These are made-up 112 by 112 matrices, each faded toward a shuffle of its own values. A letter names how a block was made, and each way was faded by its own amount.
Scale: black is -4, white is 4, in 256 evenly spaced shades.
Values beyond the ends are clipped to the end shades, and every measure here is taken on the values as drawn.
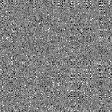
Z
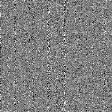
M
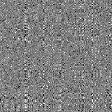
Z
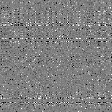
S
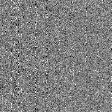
M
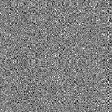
Z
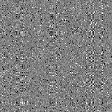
Z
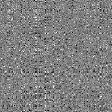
Z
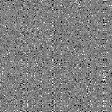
Z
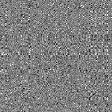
Z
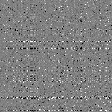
S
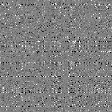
S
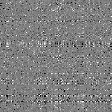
S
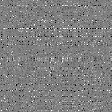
S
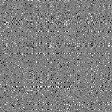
S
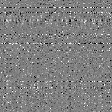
S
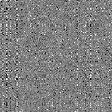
Z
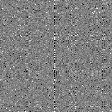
Z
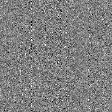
M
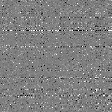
S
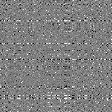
S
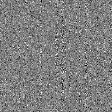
M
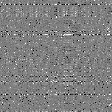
S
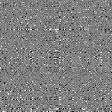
S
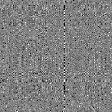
Z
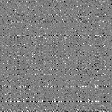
S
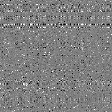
S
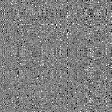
Z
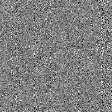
M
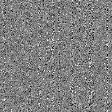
M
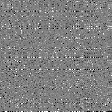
S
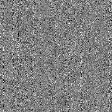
M
